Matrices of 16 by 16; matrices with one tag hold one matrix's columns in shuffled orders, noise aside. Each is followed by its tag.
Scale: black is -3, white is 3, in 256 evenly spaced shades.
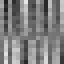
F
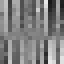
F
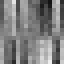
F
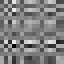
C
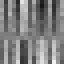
F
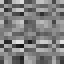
C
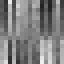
F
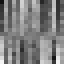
F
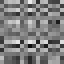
C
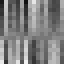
F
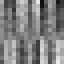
F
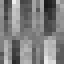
F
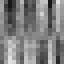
F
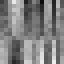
F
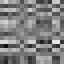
C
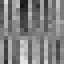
F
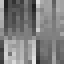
F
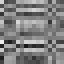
C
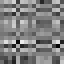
C
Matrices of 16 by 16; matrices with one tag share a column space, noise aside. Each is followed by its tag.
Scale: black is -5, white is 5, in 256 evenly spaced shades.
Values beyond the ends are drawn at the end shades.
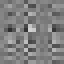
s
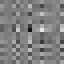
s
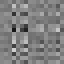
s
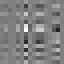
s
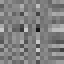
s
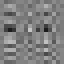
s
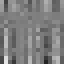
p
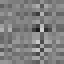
s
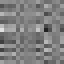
s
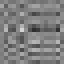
s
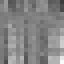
p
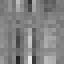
p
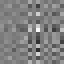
s
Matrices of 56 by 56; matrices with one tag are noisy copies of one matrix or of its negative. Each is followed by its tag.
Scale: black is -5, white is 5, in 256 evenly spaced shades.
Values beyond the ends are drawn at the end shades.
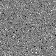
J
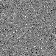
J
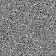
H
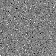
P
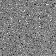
H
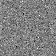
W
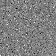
P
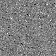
H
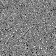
J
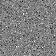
W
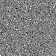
P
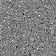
W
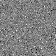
J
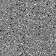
H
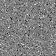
H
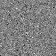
P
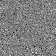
J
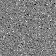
H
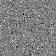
W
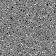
H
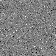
J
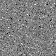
H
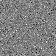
J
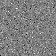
P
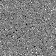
J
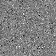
W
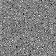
W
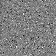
W
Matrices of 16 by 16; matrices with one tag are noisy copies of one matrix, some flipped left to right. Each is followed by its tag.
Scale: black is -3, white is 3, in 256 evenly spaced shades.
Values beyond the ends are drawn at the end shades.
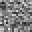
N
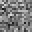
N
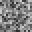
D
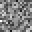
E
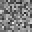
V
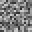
N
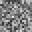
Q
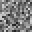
D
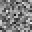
D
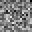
V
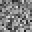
Q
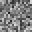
Q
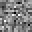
N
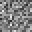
E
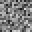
E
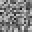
N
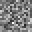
V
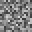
V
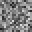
D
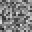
D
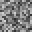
D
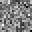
Q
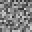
E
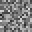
V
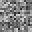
N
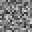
V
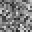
D
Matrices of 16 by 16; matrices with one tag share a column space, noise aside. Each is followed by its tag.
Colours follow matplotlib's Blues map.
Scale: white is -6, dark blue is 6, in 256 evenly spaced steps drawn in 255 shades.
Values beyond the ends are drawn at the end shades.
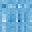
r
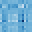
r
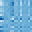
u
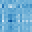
r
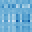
r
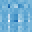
r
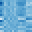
u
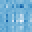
r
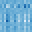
r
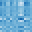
u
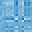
u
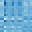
u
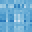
r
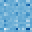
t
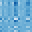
u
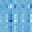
r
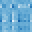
r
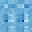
r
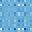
t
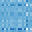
t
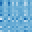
u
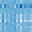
r
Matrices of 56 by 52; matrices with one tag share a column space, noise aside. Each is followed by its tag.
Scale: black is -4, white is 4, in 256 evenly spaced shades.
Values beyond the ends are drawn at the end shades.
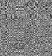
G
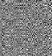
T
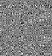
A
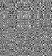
G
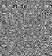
A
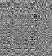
G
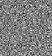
A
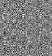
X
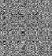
X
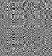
G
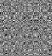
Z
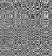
G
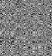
X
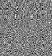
G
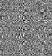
Z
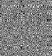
A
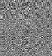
G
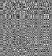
G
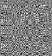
A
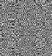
T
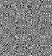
A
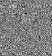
A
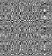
Z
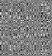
Z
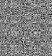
X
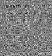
A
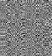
T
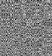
T
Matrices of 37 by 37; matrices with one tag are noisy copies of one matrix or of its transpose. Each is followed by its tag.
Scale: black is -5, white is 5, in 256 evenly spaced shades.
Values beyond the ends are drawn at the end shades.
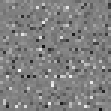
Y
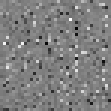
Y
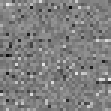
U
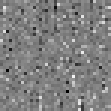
U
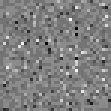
Y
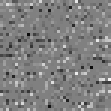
U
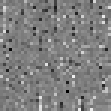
U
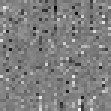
U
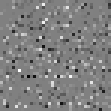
Y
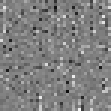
U
